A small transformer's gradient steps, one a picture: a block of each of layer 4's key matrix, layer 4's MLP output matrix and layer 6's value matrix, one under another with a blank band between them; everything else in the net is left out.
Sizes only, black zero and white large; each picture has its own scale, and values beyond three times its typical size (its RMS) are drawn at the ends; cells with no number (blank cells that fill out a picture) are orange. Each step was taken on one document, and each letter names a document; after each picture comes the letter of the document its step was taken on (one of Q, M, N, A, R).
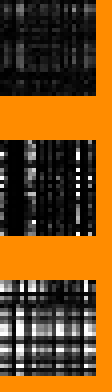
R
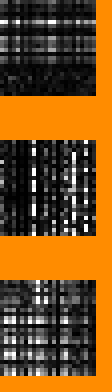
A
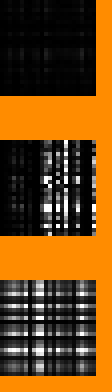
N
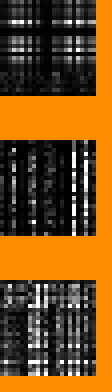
A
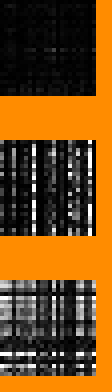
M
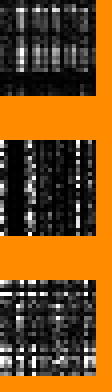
R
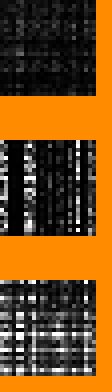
R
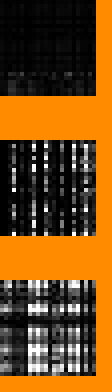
A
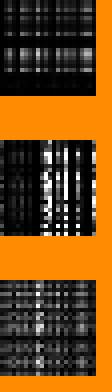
N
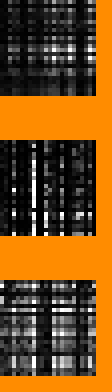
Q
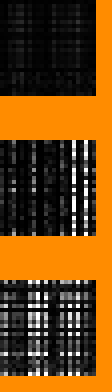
A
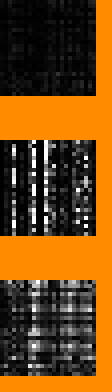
Q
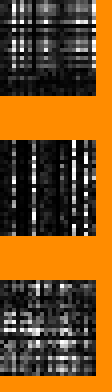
A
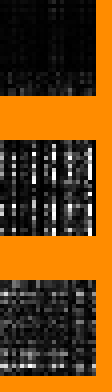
M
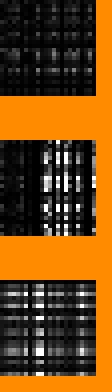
N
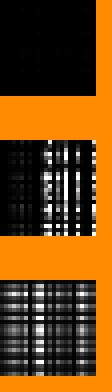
N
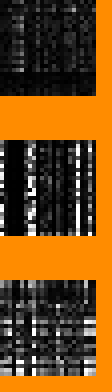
R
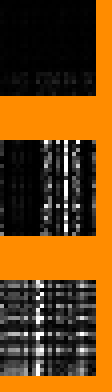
N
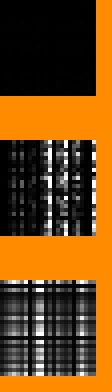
N
